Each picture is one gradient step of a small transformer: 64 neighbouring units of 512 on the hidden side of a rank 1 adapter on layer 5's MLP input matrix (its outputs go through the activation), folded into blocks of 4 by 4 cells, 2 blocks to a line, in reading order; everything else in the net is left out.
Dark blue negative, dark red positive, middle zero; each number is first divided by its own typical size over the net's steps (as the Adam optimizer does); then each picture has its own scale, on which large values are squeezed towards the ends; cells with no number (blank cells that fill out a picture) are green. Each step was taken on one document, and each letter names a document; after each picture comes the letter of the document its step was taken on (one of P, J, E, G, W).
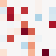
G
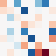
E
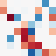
E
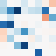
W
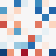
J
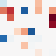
E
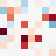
W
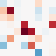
G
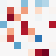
G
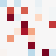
G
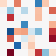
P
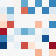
W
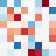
P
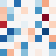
J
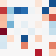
W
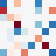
J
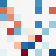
J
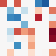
P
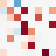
G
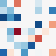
J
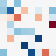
G
